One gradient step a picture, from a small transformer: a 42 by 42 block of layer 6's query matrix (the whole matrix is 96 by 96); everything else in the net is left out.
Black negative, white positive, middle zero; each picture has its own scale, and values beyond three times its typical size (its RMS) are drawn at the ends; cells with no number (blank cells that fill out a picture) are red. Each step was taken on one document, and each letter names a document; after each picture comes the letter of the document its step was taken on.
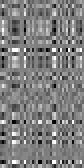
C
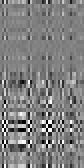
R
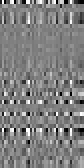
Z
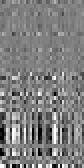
C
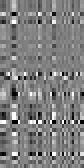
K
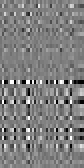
Z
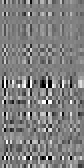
R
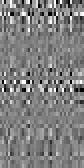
Z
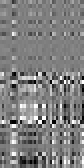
K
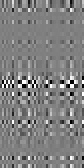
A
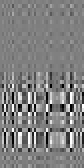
A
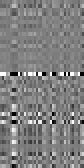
K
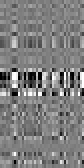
K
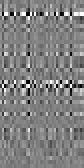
Z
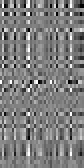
Z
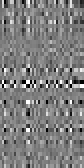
Z
